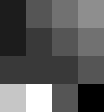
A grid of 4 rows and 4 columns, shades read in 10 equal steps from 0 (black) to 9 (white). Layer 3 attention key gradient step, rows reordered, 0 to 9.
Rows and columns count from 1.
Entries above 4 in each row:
1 0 0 2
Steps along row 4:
up down down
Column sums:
11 16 12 12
